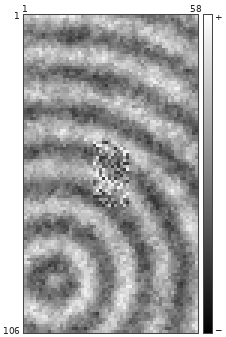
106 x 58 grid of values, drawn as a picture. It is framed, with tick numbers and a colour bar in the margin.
In the centre lies a patch that is rougher than the rest. Neither half mirrors the other. Concentric rings centre on the bottom left. No overall slope runs across the table. The centre is the roughest part.
